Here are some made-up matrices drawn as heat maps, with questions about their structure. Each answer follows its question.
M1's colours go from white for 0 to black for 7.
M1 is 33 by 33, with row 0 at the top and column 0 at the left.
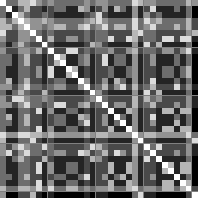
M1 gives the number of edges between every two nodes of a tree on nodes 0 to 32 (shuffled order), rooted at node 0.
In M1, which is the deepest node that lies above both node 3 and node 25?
22
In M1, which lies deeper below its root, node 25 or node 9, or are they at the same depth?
node 9
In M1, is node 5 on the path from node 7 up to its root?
no
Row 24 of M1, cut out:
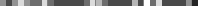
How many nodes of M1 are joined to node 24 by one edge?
4
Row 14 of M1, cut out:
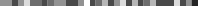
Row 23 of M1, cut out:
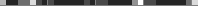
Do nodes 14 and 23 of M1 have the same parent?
no
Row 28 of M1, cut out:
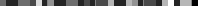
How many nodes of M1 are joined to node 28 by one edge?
1
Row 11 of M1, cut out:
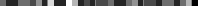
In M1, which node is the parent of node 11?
8
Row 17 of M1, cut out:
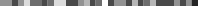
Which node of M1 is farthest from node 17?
32
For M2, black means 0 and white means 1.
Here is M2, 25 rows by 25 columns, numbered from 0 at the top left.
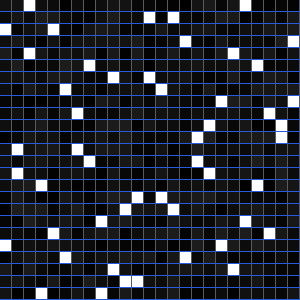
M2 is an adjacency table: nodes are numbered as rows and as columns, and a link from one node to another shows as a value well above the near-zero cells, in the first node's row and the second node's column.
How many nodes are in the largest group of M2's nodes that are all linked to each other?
2
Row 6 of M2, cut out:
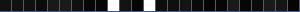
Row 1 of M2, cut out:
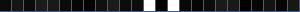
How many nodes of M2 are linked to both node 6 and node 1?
1
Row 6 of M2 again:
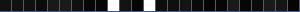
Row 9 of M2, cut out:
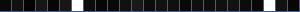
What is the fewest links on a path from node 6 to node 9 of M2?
1
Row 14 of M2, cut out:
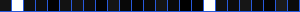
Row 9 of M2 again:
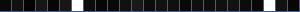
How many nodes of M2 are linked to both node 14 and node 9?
0
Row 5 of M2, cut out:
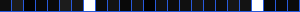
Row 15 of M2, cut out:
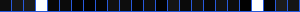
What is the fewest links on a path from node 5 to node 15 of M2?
2
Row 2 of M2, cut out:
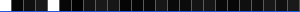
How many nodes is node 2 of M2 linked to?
2
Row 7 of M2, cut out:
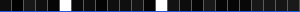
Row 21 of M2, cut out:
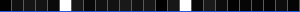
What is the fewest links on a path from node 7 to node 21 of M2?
2
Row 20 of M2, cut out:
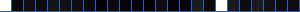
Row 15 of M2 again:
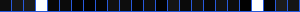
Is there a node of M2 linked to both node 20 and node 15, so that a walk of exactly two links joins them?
no
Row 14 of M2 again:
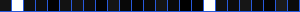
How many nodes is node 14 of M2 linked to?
2
